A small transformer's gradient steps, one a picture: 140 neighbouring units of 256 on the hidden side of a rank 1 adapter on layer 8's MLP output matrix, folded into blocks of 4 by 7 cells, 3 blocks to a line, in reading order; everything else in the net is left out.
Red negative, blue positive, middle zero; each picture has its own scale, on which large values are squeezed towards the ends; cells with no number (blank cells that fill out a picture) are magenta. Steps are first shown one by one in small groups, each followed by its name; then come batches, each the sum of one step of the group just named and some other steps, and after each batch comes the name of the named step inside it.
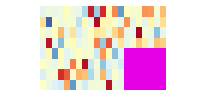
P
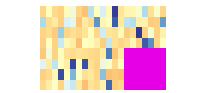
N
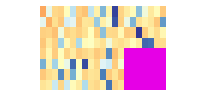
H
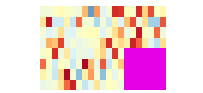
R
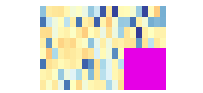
R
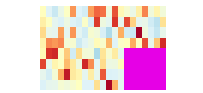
R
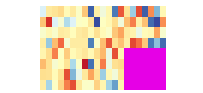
R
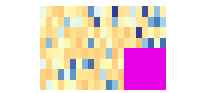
N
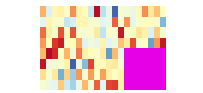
N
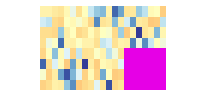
N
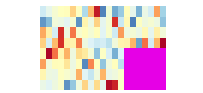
N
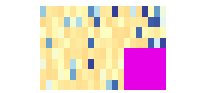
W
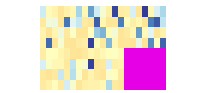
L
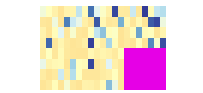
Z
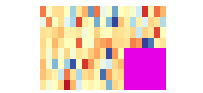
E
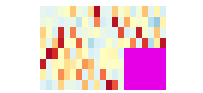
W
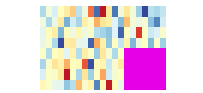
L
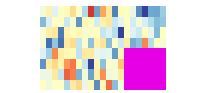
W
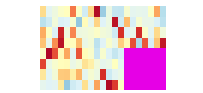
E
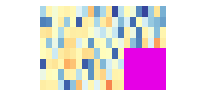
Z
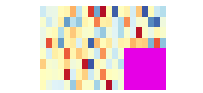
Z
